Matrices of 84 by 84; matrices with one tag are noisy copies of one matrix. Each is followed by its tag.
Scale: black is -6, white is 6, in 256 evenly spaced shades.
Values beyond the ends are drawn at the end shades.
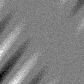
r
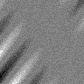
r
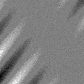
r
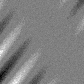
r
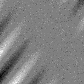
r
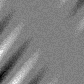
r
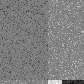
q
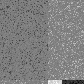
q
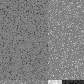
q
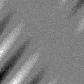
r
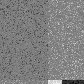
q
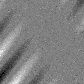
r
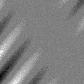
r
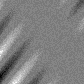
r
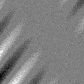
r
